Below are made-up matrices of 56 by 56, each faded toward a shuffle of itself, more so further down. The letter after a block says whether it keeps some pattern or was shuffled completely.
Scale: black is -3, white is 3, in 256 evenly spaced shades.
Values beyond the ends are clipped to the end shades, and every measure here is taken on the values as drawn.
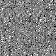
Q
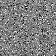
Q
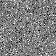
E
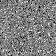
E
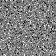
Q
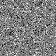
Q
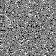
Q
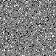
Q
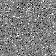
Q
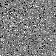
E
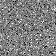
E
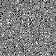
Q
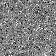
E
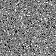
E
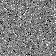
E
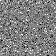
Q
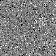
Q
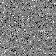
Q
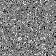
Q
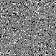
Q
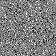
Q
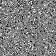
E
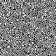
Q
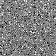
Q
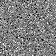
E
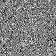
Q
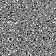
Q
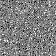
Q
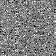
Q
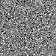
Q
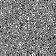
Q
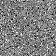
E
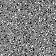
E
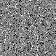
Q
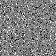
Q
